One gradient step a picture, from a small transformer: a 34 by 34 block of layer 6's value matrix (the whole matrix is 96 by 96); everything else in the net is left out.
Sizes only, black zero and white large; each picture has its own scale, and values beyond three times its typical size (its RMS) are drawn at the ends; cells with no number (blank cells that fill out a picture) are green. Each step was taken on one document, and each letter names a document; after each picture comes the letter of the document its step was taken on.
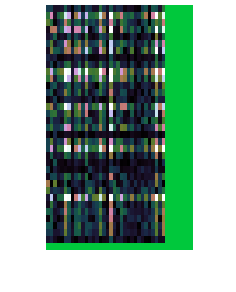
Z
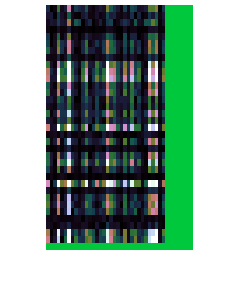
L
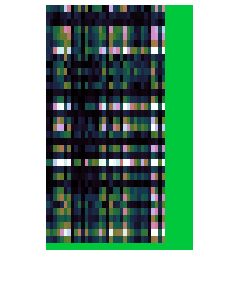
Z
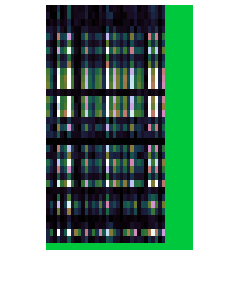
L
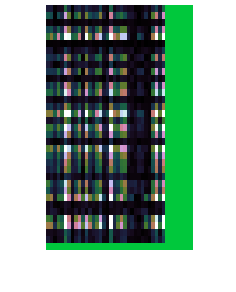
Z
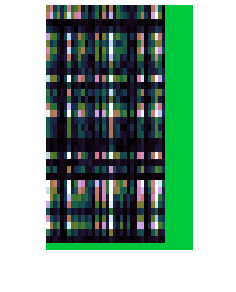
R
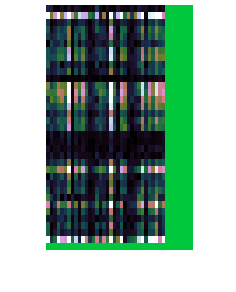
R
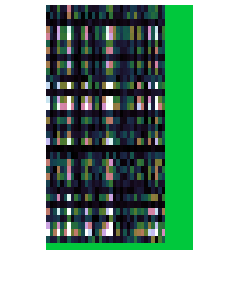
L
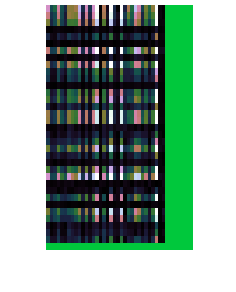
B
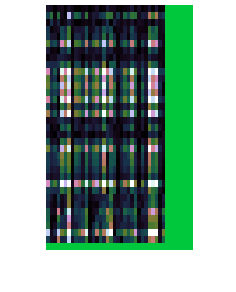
L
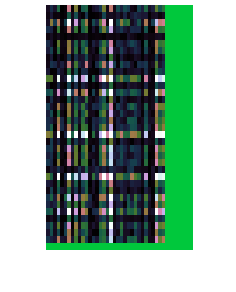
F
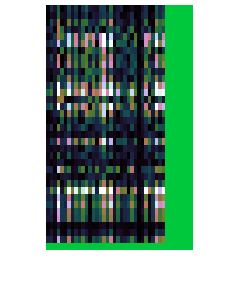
F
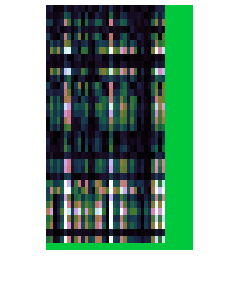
Z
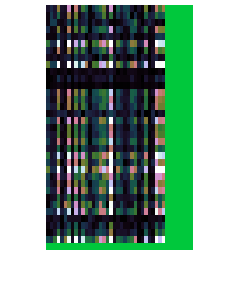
F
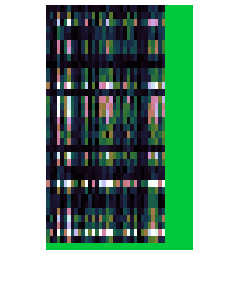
L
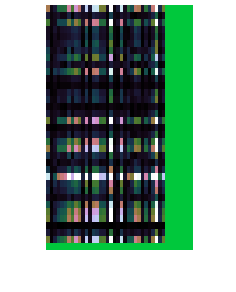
B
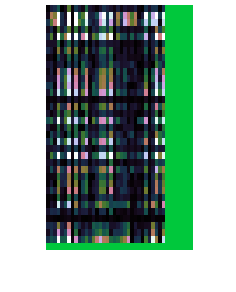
F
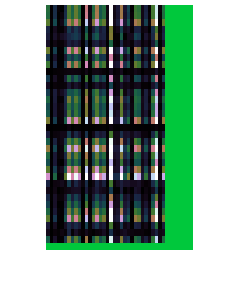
B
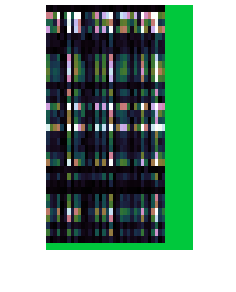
R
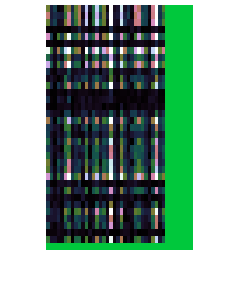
B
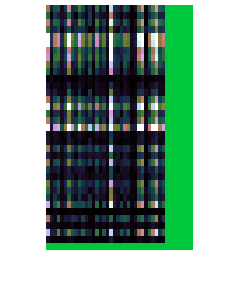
R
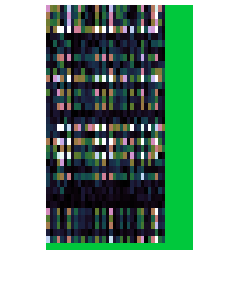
R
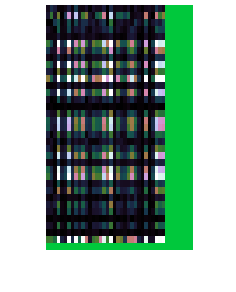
F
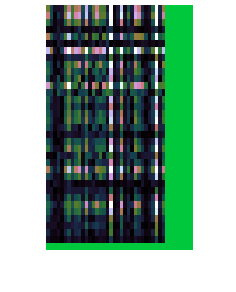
B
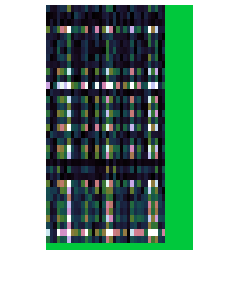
L
